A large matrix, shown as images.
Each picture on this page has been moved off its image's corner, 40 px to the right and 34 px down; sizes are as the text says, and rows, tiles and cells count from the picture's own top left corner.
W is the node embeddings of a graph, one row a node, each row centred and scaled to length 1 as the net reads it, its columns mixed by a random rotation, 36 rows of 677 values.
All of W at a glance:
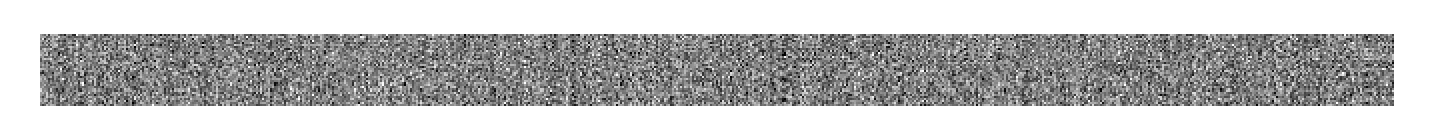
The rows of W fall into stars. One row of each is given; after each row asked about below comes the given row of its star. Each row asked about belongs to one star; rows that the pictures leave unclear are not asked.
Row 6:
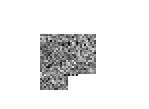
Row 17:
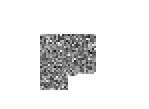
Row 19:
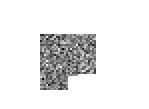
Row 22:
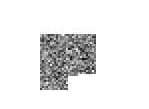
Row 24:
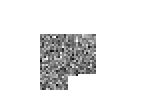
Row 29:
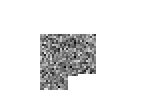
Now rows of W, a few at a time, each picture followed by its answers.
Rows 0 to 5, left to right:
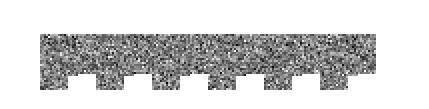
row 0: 29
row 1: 6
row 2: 19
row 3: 29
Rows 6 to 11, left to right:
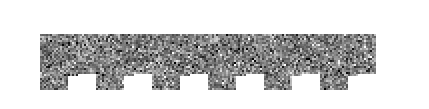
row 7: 22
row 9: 17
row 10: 17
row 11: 19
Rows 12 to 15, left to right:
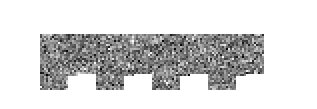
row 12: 17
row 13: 24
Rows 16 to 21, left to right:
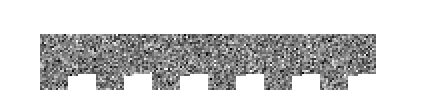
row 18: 22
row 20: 19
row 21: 22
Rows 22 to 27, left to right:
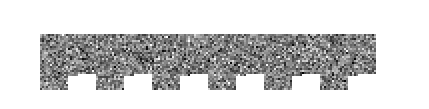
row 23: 22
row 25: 24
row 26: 6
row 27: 29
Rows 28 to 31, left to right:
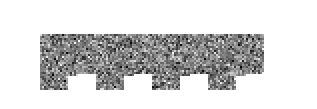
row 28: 17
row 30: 29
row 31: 17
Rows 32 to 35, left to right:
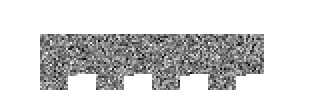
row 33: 22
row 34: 6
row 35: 29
